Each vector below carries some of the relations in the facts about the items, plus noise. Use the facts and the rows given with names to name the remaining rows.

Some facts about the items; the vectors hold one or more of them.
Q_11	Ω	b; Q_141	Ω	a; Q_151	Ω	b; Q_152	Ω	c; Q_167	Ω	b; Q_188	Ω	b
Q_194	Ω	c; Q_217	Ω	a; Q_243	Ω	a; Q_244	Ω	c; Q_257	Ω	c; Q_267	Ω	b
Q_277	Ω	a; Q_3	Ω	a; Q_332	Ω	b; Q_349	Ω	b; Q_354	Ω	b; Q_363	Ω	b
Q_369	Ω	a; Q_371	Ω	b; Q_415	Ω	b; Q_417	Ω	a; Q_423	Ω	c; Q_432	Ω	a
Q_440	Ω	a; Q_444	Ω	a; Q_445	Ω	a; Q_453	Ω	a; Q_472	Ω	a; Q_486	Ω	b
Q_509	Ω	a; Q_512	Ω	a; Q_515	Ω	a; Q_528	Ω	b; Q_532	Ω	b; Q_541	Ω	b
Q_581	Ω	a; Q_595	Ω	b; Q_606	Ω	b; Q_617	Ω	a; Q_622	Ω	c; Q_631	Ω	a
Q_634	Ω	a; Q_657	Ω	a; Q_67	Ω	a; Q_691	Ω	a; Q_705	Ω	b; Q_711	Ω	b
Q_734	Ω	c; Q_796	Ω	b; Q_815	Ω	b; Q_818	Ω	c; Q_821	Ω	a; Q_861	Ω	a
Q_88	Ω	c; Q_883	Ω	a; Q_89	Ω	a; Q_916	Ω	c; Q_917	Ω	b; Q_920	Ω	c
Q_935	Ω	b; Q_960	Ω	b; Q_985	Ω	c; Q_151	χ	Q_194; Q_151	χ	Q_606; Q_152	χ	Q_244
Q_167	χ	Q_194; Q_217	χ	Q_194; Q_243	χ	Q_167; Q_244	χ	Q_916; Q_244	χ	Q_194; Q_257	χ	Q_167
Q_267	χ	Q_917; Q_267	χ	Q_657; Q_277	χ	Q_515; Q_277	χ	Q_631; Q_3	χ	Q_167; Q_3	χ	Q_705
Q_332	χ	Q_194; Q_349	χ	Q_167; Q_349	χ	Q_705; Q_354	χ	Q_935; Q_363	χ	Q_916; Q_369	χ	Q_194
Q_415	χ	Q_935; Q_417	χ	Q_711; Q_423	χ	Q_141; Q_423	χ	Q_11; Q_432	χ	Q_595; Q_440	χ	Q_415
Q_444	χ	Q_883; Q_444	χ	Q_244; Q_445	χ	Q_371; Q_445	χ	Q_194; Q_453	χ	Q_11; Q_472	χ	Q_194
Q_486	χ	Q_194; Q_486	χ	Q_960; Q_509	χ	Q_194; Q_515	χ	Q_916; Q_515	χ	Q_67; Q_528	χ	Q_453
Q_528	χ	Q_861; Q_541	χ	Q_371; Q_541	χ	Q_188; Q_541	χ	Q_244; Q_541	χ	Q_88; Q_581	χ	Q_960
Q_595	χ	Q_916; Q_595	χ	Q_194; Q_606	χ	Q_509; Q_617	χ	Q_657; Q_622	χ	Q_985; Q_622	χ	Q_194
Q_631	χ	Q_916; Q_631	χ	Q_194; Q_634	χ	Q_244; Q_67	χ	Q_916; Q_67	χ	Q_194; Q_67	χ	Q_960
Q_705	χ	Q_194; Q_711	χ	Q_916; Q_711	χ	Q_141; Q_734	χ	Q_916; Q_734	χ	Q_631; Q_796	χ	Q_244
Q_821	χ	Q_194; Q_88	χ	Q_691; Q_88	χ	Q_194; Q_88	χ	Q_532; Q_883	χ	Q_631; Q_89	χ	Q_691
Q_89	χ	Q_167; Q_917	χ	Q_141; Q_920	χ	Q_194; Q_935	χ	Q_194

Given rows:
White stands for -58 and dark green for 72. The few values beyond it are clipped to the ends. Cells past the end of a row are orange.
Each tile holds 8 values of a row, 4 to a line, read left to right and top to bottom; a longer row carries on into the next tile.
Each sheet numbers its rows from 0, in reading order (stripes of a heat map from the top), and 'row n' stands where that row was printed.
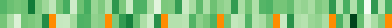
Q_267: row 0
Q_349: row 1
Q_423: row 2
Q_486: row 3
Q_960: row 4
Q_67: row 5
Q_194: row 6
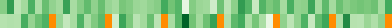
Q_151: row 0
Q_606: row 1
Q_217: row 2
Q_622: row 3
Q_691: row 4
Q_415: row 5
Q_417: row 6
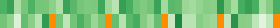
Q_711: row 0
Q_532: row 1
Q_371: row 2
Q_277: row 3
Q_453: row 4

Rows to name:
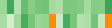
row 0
Q_705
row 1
Q_509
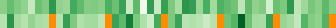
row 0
Q_631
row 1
Q_512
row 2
Q_916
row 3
Q_141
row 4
Q_818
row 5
Q_595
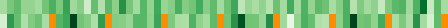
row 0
Q_445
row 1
Q_244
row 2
Q_796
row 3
Q_815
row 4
Q_152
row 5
Q_167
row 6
Q_88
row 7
Q_528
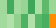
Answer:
Q_354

